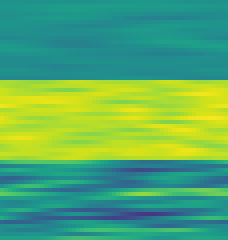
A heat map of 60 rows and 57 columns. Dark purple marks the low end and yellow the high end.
The table splits into 3 rows of 1 panel. Panel 1,1: middling, streaked across, faint in contrast. Panel 2,1: very high, streaked across, faint in contrast. Panel 3,1: middling, streaked across, strong in contrast.
